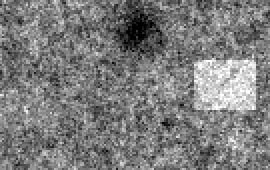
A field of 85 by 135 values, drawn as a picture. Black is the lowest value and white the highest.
In the middle right lies a patch that is higher than the rest. On average the colour sits 50% of the way up the scale. The middle right is the ninth with the highest average. The top middle is the ninth with the lowest average. The texture is blotchy. No regular stripes run through it. A single dip lies in the top middle.
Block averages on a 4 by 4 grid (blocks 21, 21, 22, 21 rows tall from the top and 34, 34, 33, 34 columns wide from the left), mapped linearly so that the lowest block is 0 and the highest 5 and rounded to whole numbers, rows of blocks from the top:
2 0 0 2
1 1 2 5
3 2 2 5
2 2 2 2
